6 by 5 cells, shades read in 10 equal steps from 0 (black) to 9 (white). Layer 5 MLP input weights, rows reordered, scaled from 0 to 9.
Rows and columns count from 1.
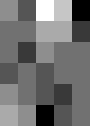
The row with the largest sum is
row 1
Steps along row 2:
same up same down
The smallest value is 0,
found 2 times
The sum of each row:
24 22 19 18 18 18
